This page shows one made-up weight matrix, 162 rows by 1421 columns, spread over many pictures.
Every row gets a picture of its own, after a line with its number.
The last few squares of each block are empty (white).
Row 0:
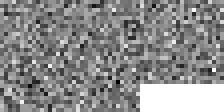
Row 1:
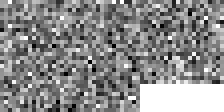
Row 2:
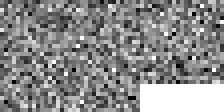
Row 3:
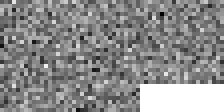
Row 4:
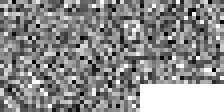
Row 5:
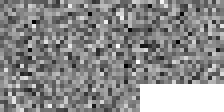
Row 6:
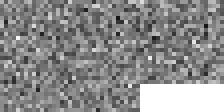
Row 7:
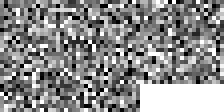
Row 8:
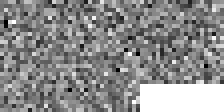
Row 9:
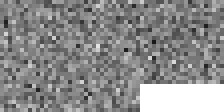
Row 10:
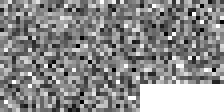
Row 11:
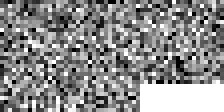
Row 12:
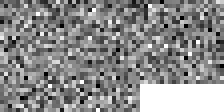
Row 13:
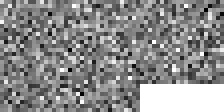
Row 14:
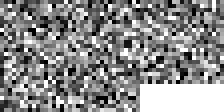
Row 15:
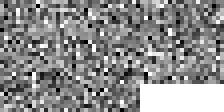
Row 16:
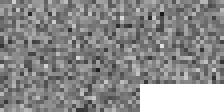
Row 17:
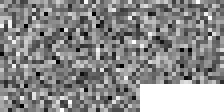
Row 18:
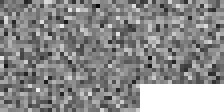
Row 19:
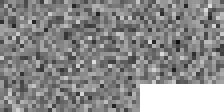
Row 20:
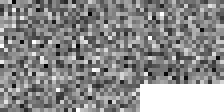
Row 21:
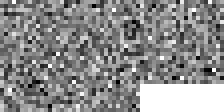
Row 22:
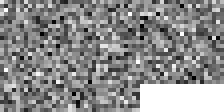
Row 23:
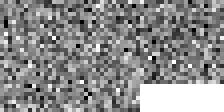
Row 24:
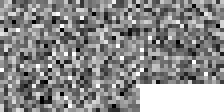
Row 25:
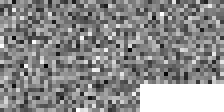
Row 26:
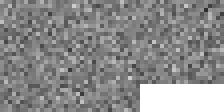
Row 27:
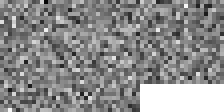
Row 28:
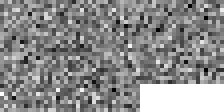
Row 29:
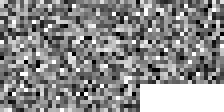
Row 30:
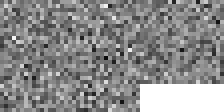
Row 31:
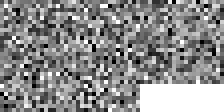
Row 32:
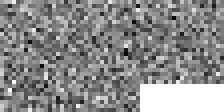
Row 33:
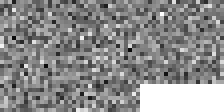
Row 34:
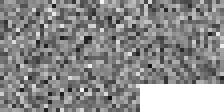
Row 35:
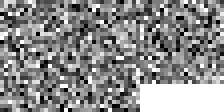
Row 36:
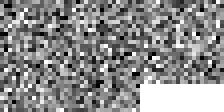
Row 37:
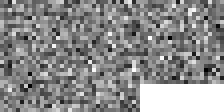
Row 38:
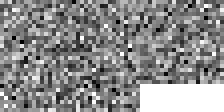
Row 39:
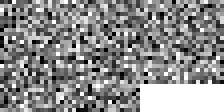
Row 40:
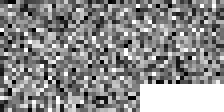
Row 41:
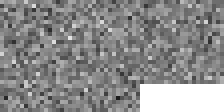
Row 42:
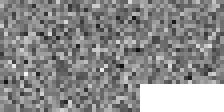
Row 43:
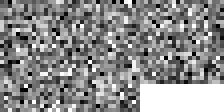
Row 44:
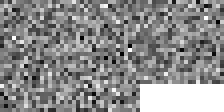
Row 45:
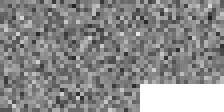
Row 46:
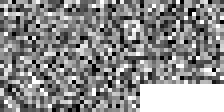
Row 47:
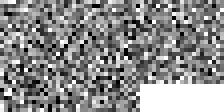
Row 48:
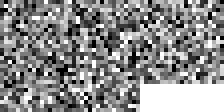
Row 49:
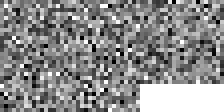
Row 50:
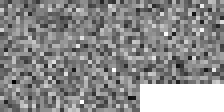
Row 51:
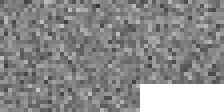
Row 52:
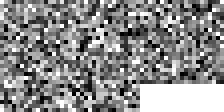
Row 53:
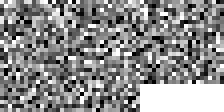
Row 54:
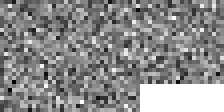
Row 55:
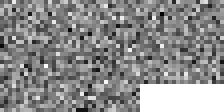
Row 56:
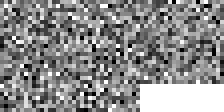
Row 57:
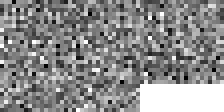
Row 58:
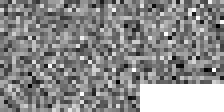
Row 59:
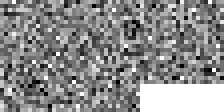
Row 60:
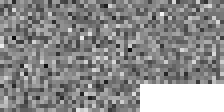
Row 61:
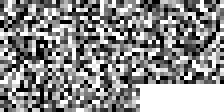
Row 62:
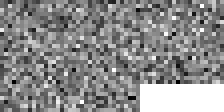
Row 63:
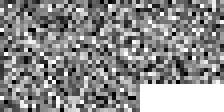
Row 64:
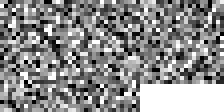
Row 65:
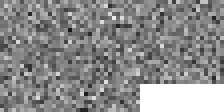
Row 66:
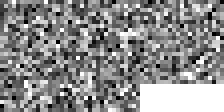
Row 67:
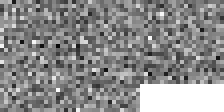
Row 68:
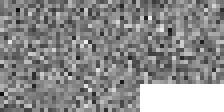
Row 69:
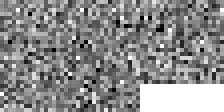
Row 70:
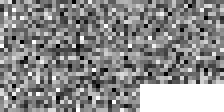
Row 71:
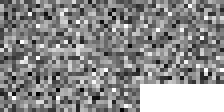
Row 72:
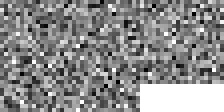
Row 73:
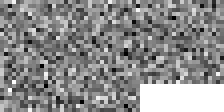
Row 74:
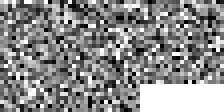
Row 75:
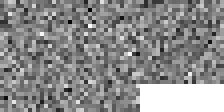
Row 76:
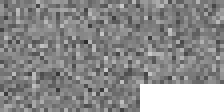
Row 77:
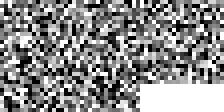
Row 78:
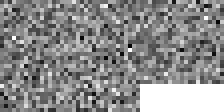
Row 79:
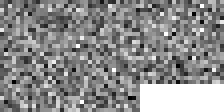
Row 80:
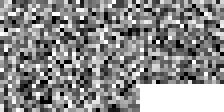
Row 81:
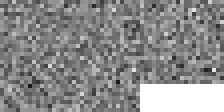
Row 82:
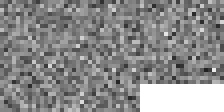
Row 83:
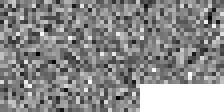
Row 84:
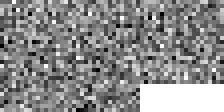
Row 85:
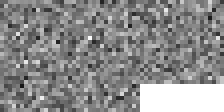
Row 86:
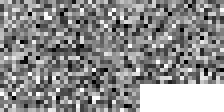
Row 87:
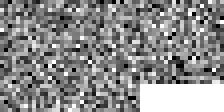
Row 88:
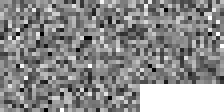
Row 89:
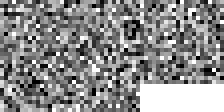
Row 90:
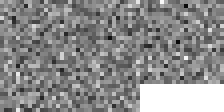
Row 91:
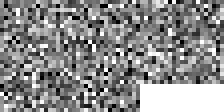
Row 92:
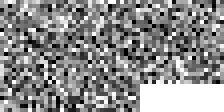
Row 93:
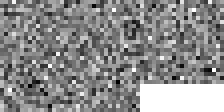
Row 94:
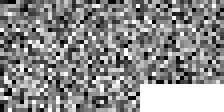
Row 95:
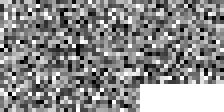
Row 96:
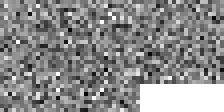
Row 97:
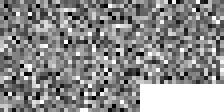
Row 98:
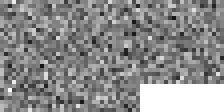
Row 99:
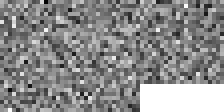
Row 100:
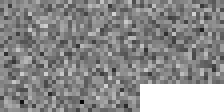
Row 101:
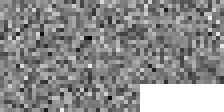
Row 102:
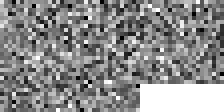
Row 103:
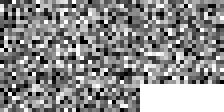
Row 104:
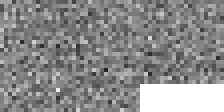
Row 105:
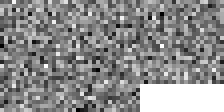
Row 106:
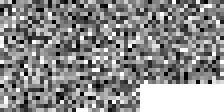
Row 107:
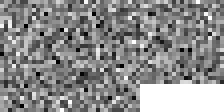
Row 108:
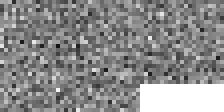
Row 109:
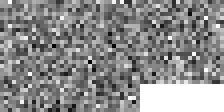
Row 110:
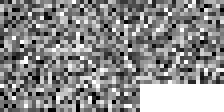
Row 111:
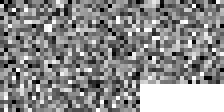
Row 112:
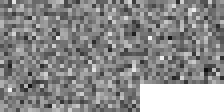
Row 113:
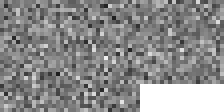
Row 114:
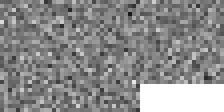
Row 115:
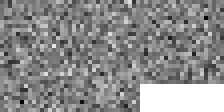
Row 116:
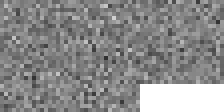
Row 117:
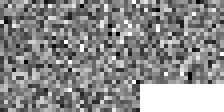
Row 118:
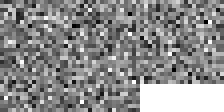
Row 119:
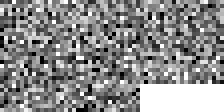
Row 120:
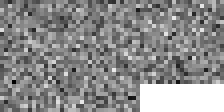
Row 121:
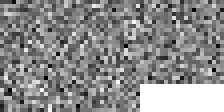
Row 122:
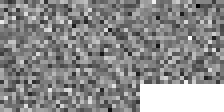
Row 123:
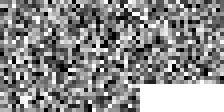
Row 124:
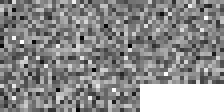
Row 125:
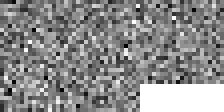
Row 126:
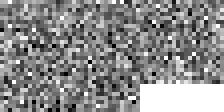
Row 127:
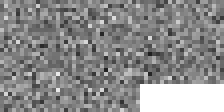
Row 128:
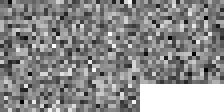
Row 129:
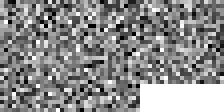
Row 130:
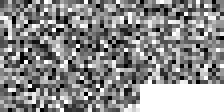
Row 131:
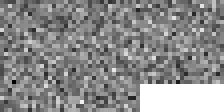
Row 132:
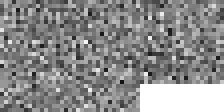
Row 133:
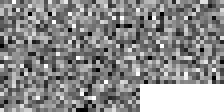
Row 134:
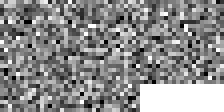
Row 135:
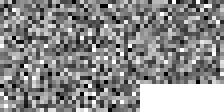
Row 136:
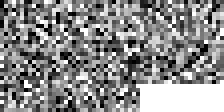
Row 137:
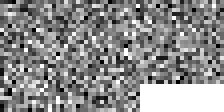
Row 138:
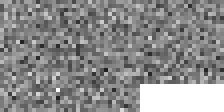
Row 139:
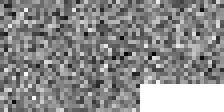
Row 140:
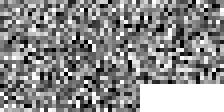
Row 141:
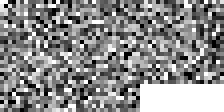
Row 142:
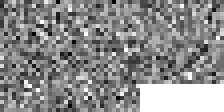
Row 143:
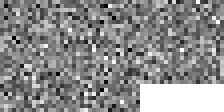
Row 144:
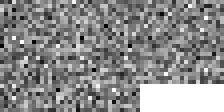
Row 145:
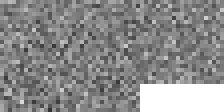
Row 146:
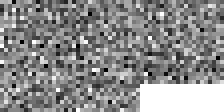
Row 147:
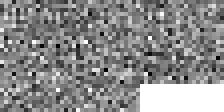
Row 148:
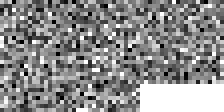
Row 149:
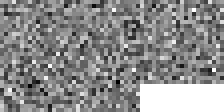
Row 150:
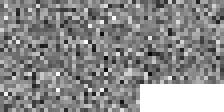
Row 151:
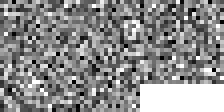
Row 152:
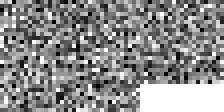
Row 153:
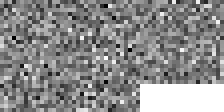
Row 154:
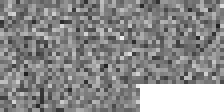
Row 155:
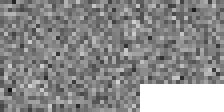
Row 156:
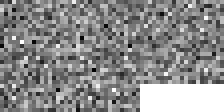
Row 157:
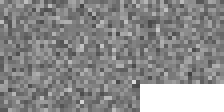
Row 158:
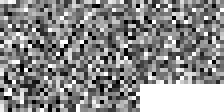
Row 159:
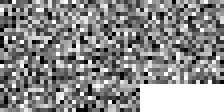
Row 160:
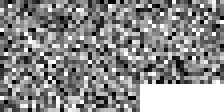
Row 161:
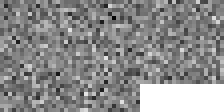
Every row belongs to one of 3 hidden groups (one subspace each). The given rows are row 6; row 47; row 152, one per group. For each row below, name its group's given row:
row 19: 6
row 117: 6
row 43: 47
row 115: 47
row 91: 152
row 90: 6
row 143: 152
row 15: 152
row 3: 152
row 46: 47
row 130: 6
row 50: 47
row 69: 152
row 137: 47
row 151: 47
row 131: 47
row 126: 47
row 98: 47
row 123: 6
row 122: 6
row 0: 47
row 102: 6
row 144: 152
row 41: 6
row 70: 152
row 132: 152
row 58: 47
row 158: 47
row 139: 6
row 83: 6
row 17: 6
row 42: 6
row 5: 6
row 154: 6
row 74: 6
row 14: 47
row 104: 152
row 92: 47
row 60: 152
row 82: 47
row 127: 152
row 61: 6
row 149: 47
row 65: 152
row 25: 152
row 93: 47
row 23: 6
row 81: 47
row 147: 152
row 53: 6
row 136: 6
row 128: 47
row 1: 47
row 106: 152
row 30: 152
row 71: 152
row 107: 6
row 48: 6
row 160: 47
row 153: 152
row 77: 47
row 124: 152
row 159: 152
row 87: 47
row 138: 152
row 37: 47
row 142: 6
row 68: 152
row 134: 6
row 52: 6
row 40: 47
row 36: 6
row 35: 6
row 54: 47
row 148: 152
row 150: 152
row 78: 152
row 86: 152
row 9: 6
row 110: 152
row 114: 6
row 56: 152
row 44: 152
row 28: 152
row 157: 6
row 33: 152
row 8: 6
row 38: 152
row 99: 6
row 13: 6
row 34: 6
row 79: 47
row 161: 152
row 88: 6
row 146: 152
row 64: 6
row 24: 6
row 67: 152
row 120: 47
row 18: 6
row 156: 152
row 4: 47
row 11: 47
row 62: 47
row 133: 152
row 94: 47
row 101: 6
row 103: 152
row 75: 6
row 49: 152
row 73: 47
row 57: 152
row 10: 47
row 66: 6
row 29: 6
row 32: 47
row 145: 47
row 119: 152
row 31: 152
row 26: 6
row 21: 47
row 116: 152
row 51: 6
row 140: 152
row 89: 47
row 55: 152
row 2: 47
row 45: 6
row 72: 47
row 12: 6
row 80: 6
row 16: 152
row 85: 6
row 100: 47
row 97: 152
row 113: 152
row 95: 152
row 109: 47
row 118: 6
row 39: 152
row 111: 6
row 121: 47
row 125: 47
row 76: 152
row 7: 152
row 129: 6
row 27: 6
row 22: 6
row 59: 47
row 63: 47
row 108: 152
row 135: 152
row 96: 152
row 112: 47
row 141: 6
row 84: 152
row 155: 47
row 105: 152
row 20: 152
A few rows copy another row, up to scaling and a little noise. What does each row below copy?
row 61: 154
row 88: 101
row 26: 13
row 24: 80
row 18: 51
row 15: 76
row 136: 142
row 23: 9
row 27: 99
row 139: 36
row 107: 17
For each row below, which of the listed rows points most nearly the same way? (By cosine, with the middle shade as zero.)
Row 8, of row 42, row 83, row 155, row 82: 42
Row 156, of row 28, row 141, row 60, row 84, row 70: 84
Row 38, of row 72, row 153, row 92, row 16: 153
